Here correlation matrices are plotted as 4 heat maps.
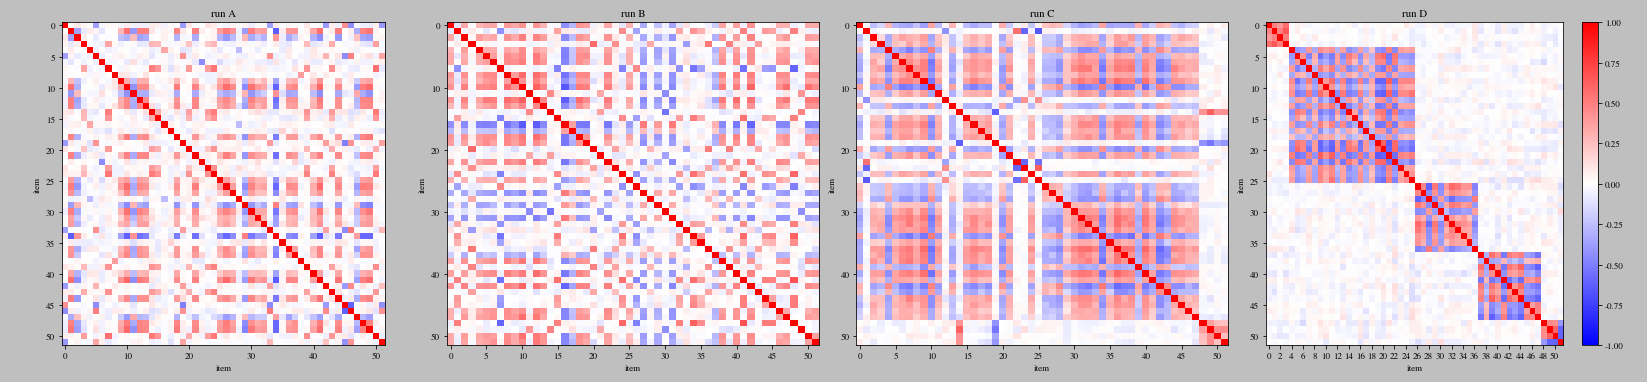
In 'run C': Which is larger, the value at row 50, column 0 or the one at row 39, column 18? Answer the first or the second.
the first
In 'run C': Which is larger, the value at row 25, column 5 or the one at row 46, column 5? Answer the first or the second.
the second
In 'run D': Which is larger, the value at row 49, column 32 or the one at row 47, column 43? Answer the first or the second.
the first
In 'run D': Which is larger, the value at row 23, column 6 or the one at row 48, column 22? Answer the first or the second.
the second
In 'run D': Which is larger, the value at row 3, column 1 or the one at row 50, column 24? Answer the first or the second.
the first
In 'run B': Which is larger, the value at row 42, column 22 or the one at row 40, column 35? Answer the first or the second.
the first
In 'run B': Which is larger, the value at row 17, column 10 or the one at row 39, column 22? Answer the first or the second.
the second
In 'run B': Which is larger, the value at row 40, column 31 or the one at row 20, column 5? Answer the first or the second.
the second
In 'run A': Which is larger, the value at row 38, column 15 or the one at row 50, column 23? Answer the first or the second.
the second
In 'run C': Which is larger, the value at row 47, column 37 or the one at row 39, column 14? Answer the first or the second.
the first
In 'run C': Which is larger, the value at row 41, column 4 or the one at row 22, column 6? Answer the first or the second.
the second
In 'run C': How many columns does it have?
52
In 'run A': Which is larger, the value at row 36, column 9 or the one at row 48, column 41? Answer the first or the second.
the second
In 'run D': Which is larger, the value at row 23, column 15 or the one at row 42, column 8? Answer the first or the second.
the second
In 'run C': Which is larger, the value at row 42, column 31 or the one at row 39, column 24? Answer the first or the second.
the second
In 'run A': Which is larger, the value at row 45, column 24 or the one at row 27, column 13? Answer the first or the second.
the second
